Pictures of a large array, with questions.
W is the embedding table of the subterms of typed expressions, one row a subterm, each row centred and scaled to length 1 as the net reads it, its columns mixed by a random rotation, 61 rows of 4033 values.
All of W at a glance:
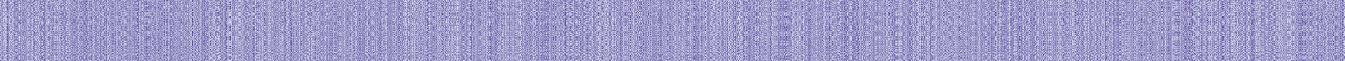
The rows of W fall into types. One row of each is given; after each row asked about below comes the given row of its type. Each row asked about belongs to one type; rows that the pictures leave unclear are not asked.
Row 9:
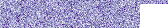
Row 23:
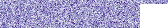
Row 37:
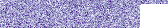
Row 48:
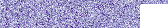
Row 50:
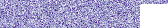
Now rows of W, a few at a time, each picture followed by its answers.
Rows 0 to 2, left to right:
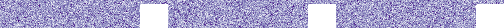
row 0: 9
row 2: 23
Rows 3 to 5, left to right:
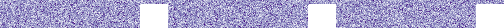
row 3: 23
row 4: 48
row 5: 37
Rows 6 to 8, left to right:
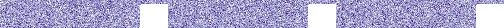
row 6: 37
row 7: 50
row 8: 48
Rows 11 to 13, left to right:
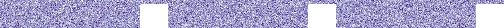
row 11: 23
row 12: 9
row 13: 37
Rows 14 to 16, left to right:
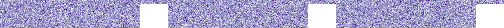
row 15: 9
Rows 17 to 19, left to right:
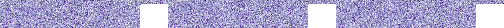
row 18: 37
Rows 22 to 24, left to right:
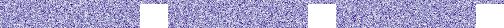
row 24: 9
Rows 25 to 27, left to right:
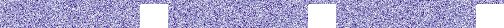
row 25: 37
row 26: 48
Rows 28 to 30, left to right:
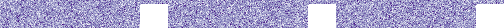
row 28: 9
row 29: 50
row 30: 23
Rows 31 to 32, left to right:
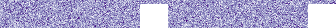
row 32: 9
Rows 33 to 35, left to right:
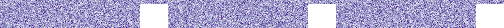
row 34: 23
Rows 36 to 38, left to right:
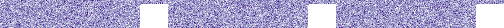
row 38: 50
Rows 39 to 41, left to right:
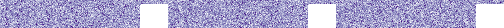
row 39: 48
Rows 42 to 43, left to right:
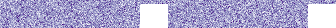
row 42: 9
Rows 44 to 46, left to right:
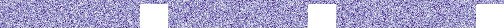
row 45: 9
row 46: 48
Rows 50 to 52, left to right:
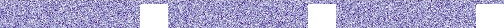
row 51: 23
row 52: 48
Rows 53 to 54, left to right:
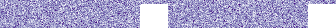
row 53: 50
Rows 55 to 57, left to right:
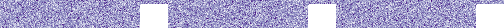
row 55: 9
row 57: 48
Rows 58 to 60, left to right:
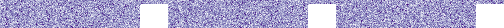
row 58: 48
